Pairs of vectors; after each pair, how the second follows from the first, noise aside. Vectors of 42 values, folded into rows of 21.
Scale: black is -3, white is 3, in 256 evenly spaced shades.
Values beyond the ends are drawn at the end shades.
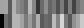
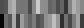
sign-scrambled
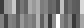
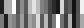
scaled up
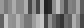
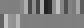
partly zeroed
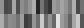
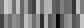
negated
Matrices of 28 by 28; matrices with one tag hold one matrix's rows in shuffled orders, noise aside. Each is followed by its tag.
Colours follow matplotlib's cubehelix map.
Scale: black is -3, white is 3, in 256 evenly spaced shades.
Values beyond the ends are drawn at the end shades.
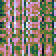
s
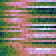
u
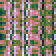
s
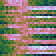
u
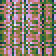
s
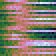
u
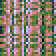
s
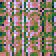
s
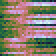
u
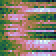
u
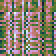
s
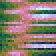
u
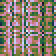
s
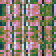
s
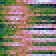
u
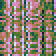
s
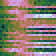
u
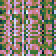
s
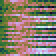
u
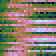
u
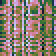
s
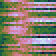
u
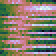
u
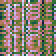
s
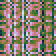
s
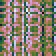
s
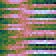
u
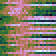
u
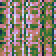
s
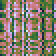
s
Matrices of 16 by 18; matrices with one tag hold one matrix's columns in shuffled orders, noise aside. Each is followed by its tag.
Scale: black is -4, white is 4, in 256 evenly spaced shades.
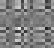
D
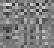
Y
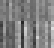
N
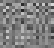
Y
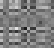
D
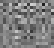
Y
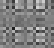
D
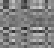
D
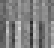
N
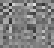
Y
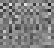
Y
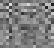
Y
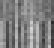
N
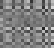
D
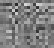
Y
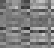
D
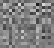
Y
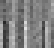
N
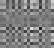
D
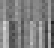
N
